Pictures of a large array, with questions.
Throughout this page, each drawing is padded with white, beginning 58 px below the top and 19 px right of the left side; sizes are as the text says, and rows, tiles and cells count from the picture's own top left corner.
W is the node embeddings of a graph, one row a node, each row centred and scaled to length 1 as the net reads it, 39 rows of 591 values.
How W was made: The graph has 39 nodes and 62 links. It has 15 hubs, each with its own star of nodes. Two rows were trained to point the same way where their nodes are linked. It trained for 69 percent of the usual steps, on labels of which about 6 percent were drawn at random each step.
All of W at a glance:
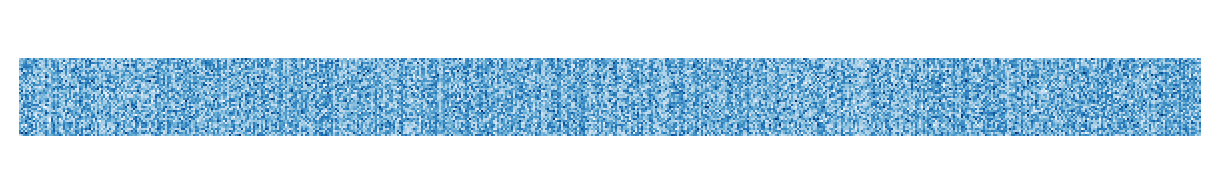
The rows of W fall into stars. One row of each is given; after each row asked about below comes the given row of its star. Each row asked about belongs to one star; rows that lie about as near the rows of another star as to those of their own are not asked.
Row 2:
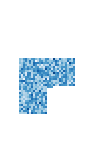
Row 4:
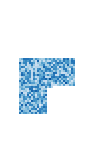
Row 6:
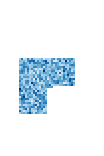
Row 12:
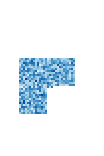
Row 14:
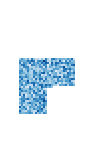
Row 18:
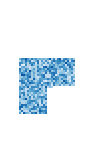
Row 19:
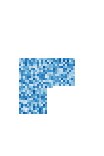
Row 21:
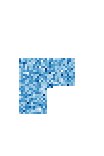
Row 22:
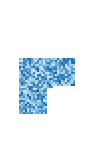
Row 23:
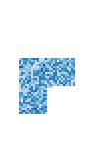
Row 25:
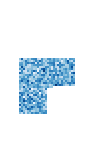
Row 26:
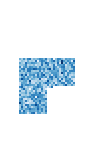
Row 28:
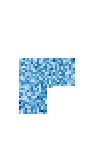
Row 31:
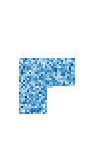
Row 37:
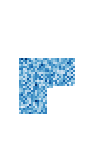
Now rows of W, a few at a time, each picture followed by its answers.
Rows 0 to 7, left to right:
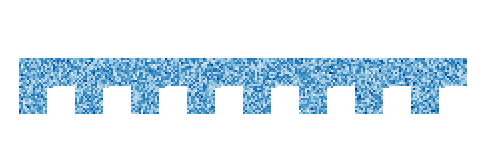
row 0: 19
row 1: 31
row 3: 37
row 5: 18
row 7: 28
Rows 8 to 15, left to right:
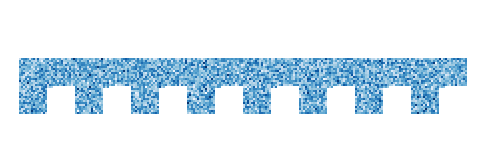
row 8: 23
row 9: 12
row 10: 2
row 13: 31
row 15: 19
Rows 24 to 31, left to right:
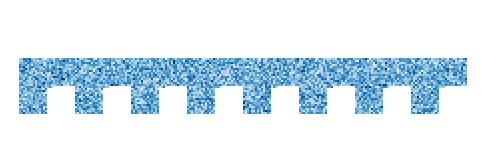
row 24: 22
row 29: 6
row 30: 4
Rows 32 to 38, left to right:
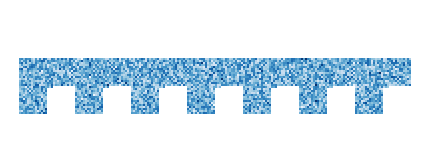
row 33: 26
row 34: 26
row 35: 25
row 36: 21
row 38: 14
